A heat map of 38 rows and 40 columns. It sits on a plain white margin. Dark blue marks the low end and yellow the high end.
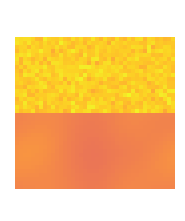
The table splits into 2 rows of 1 panel. Panel 1,1: very high, fine-grained, faint in contrast. Panel 2,1: high, smooth, faint in contrast.
